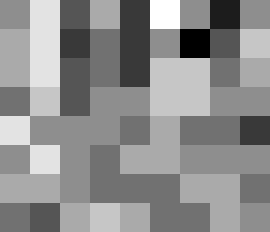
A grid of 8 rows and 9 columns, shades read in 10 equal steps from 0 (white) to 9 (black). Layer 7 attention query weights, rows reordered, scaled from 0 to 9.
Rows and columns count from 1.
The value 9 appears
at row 2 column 7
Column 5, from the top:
7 7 7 4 5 3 5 3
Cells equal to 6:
5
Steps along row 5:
up same same up down up same up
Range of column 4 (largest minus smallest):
3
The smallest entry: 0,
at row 1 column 6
